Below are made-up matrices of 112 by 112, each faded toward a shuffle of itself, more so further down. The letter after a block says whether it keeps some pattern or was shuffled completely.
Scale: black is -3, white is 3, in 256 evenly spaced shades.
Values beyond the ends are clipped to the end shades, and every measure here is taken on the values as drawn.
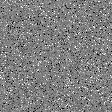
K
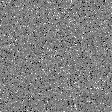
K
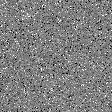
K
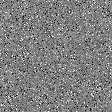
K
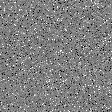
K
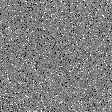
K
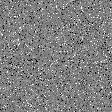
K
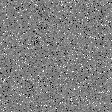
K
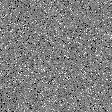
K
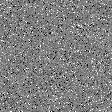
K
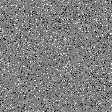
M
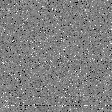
M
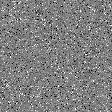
M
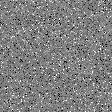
K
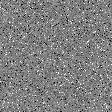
K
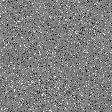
K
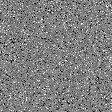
M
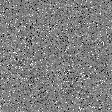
M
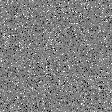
M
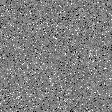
K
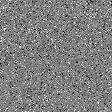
M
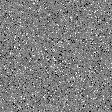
K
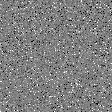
M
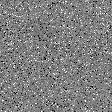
K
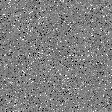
M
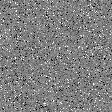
M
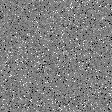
K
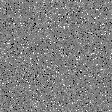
M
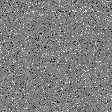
M
